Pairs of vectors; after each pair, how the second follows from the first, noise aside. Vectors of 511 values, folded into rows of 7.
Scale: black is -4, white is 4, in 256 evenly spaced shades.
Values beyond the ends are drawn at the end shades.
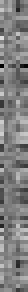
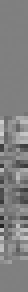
partly zeroed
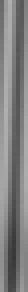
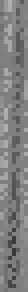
partly zeroed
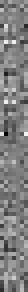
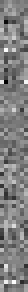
wrapped around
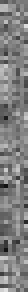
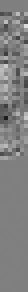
partly zeroed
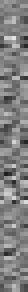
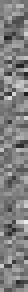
wrapped around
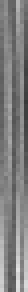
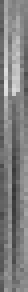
wrapped around
